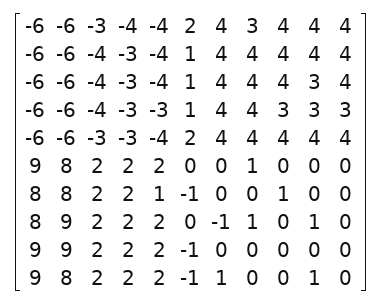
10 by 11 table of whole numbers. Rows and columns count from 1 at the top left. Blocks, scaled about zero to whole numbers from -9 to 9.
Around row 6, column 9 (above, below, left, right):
4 1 1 0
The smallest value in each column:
-6 -6 -4 -4 -4 -1 -1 0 0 0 0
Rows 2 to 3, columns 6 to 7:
1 4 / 1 4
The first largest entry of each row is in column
7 7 7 7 7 1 1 2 1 1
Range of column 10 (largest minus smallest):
4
